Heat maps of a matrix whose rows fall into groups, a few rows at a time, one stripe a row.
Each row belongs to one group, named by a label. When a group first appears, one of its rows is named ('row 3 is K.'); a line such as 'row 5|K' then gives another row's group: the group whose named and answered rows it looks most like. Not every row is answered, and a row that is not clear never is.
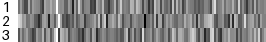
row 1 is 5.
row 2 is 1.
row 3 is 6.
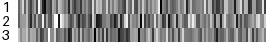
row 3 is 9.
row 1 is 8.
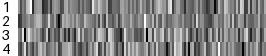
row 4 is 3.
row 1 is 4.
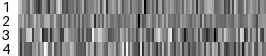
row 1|1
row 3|4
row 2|9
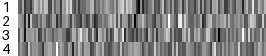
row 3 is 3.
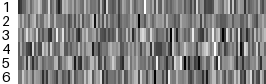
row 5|3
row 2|9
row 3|6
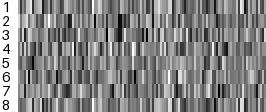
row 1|4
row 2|9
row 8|4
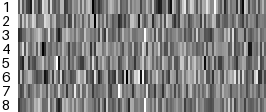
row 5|6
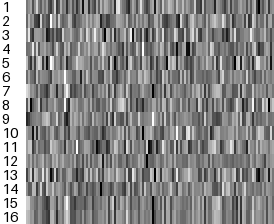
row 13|8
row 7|1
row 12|9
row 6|5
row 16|1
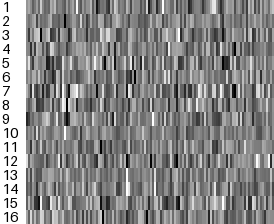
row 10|5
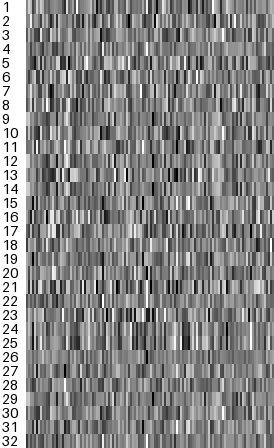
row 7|8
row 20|9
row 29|1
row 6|6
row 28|5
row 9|1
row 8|8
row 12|1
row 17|9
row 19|5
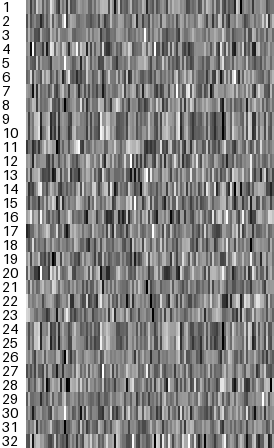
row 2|6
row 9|4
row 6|8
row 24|4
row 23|1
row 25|4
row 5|5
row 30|5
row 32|8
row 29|6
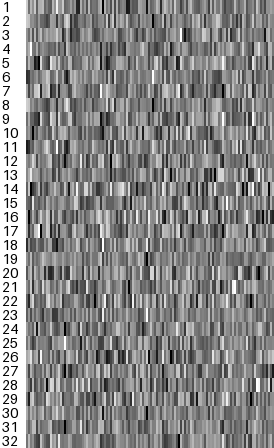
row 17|4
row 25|5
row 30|9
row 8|1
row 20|8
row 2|1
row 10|5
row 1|9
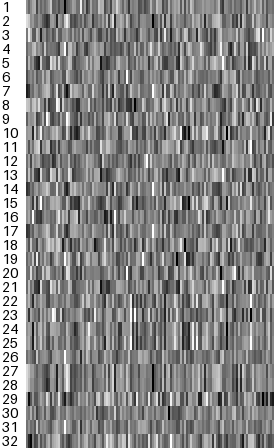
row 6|8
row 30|8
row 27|1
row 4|6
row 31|5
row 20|8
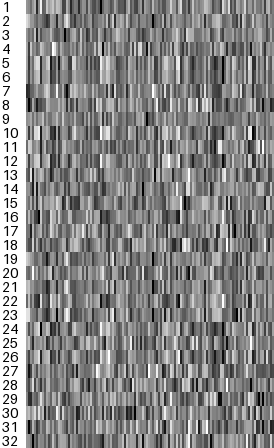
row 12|4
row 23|1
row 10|4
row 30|9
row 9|9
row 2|1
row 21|1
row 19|1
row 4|9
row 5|4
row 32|5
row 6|4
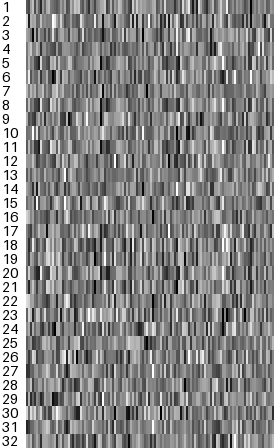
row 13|6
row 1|3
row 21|3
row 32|8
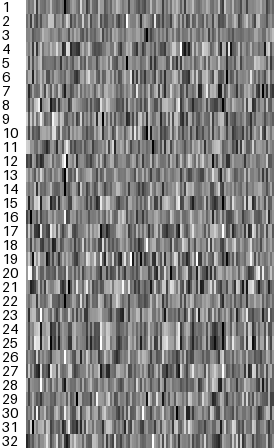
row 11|1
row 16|6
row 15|4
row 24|4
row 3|9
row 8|4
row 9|9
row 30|5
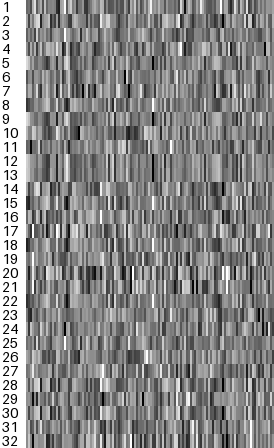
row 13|1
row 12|1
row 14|4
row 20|3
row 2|4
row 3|5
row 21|3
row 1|6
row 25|5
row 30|4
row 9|1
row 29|5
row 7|8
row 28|4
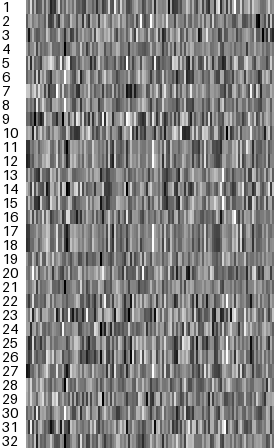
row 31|8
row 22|3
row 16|8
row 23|8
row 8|5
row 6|5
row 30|5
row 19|3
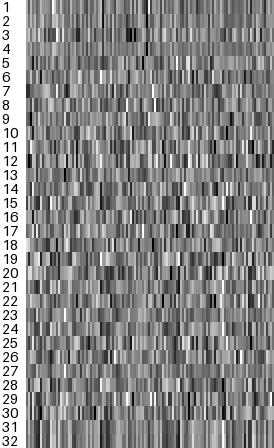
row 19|4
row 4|9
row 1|9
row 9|6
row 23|5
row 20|6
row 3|9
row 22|6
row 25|3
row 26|8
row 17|5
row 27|5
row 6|3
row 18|1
